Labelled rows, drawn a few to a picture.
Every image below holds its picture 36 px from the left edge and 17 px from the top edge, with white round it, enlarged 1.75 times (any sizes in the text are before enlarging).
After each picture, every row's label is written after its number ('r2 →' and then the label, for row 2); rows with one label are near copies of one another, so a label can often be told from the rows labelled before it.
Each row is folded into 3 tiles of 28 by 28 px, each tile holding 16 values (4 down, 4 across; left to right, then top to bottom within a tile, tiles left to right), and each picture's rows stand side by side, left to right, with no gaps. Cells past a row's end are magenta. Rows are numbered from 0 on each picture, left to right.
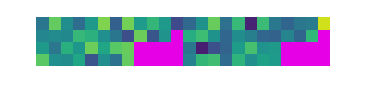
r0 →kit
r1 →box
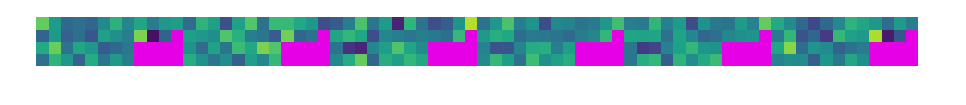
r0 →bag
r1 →kit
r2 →box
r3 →box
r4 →box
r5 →bag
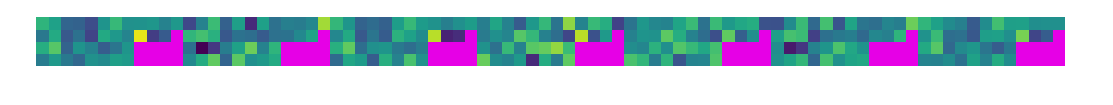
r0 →bag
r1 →box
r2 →bag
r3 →kit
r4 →kit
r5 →box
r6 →bag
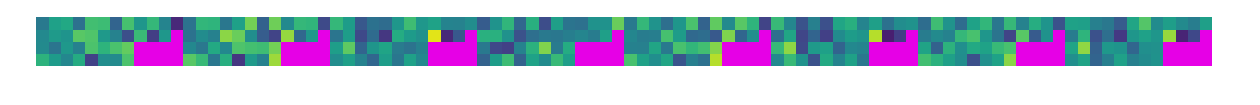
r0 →kit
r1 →kit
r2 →bag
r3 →box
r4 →kit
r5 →bag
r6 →kit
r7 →bag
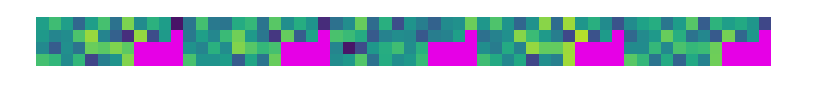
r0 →kit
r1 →kit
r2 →box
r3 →kit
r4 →kit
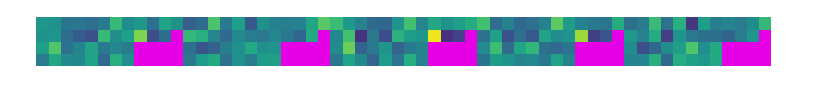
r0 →bag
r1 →box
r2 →bag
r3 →bag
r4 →box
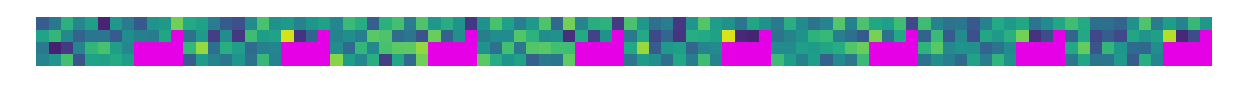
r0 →box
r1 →bag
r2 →kit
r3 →kit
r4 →bag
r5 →kit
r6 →bag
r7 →bag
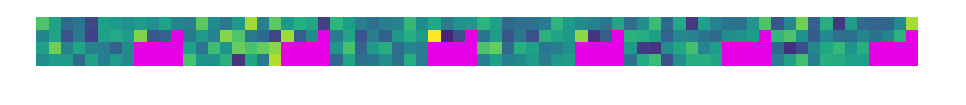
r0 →bag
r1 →kit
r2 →bag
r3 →bag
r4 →box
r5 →box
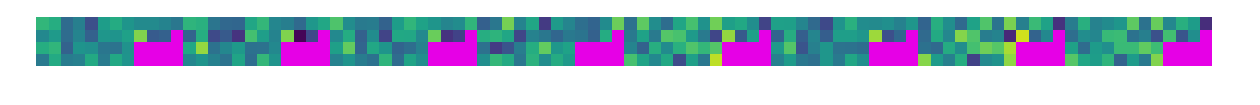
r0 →bag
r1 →bag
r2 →bag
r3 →box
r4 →kit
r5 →bag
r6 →kit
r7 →kit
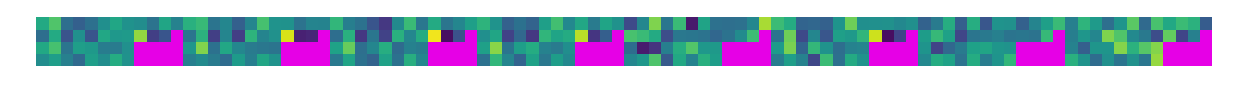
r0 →bag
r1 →bag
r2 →bag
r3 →bag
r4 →box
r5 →bag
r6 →box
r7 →kit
